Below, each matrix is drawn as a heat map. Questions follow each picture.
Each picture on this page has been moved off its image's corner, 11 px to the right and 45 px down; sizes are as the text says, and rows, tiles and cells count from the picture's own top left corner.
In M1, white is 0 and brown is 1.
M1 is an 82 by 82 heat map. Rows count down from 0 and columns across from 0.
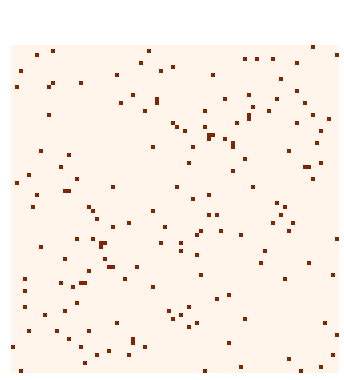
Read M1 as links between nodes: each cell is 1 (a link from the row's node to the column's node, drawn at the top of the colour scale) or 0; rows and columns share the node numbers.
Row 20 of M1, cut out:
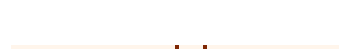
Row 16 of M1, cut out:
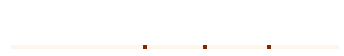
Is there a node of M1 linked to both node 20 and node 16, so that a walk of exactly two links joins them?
yes
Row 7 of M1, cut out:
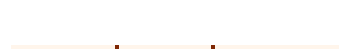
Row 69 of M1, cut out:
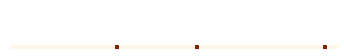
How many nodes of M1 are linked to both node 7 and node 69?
1
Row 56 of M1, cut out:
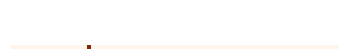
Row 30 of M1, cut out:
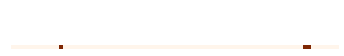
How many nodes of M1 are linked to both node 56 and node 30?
0
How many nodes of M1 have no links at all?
0
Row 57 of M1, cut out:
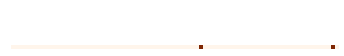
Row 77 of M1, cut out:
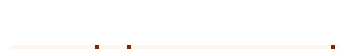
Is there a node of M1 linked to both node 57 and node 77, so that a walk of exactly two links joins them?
yes
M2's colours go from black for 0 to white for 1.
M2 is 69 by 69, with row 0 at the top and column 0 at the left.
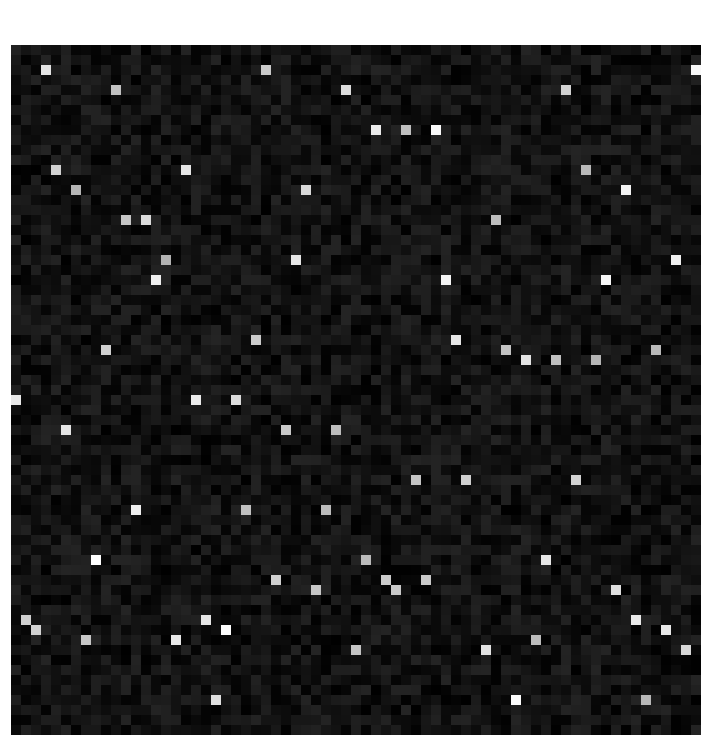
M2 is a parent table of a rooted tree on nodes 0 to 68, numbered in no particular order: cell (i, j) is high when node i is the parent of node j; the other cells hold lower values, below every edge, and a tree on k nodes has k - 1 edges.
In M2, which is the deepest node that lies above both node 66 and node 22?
31
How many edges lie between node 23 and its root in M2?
1
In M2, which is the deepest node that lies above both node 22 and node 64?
31
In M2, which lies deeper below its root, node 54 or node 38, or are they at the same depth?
node 38
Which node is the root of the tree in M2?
46
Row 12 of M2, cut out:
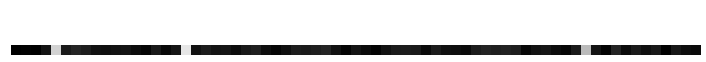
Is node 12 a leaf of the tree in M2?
no
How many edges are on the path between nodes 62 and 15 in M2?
7
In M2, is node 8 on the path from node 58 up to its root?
no
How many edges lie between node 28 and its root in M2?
4
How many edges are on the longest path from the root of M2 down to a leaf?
4
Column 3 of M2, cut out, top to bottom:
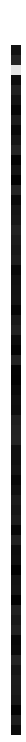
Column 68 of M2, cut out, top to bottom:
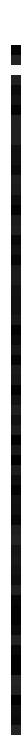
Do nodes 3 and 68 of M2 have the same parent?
yes
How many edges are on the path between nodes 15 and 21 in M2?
1
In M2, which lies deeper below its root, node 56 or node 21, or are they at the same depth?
the same depth
